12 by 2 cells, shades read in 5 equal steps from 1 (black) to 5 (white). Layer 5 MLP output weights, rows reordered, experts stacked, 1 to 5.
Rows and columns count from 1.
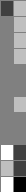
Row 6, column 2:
3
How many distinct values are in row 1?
2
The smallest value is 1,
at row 12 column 2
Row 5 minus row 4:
0 -1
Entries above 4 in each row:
0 0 0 0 0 0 0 0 0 1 0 1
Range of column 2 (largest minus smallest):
3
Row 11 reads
4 2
